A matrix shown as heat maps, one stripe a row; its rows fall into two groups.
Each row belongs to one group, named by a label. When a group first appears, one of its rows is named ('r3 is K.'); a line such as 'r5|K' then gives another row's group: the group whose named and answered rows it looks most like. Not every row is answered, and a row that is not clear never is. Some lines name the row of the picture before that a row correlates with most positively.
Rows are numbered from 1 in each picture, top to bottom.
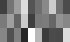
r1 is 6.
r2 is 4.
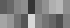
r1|6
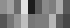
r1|4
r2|6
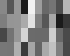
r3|6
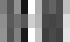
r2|4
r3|4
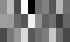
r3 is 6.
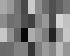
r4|6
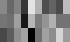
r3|6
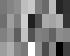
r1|6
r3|4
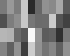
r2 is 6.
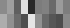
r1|4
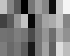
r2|6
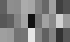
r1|6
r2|6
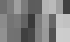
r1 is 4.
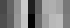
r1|6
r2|6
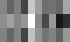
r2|6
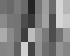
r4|4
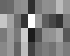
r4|4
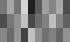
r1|4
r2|6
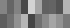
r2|6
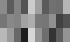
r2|6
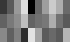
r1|6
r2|6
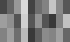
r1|6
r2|4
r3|4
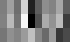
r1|4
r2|4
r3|6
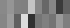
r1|6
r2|4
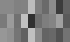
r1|6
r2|4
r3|6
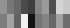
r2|4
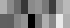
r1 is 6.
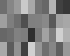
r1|6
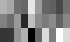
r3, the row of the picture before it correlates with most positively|3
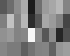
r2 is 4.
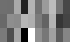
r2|6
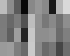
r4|6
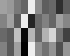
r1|6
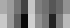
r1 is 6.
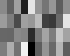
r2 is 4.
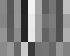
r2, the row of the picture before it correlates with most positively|1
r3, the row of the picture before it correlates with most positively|1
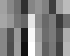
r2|6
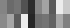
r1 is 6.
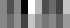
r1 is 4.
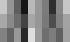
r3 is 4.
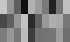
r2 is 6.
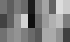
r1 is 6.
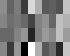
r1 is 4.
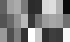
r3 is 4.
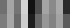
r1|4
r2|4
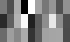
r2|6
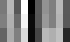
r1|4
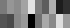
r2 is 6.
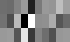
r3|4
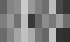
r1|6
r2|4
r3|6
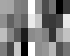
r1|6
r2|4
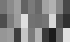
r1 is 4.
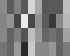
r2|4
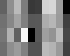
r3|4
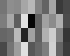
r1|6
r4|6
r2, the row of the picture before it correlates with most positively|3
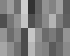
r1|4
